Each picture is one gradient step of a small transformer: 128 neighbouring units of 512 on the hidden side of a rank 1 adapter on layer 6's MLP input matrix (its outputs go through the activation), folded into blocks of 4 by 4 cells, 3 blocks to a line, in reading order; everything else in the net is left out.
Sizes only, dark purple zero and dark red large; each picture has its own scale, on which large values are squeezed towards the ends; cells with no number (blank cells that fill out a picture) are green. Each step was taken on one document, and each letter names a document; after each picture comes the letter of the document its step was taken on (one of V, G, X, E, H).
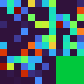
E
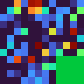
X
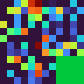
X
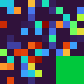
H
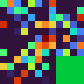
E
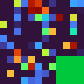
X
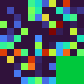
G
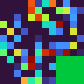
G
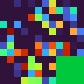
G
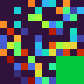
G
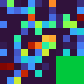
E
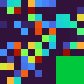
H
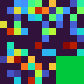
X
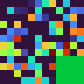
G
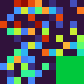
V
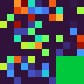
V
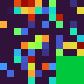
V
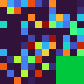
E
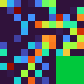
E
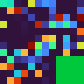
E
